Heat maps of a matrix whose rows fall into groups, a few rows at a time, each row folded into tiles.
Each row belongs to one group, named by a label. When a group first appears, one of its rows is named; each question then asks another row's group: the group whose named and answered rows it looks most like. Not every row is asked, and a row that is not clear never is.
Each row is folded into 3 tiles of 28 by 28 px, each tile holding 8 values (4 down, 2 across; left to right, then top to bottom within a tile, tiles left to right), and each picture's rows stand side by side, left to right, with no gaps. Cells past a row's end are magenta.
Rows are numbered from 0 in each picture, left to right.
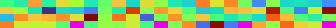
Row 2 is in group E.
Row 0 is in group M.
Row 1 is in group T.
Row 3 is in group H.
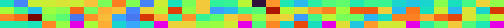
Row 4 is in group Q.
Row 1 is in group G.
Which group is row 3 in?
H
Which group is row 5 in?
T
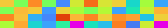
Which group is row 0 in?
G
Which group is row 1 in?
T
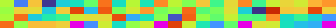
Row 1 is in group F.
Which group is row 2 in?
M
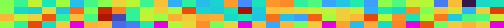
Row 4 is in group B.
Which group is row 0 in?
T
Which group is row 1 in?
G
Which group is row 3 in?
Q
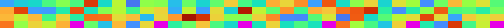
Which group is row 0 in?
B
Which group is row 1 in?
T
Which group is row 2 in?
T
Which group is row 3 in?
G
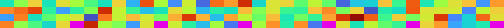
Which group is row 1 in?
M
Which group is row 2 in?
B
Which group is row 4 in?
B
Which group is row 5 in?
G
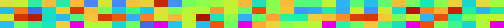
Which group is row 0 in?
F
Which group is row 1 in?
B
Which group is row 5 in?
M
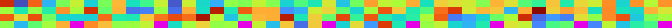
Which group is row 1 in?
M
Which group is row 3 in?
B
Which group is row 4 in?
E
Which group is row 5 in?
G
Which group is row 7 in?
F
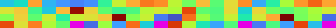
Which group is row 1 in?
E
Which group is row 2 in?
M
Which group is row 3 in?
E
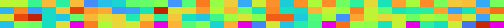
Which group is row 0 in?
F
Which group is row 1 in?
B
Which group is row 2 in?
Q
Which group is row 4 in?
M
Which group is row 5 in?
F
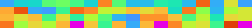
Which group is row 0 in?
B
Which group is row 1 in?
Q
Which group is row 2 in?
Q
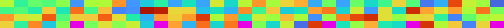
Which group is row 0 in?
T
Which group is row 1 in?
H
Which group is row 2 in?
B
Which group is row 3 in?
F
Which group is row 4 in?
T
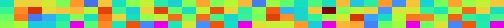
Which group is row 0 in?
G
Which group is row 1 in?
H
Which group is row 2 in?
E
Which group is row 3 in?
H
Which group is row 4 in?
G
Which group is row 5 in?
E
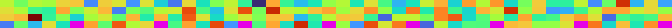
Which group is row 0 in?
E
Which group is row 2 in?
H
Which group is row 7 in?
Q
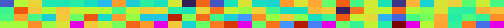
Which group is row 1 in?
E
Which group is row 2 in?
E
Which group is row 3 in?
E
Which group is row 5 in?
H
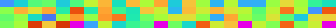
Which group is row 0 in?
Q
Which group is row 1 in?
F
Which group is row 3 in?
Q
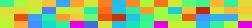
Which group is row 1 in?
F
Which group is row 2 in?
G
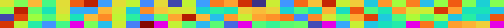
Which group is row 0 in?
M
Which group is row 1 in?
F
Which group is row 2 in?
B
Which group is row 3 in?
B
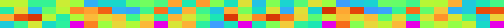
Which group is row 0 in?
T
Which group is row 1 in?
B
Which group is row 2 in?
G
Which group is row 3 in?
T
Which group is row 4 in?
B
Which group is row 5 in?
H
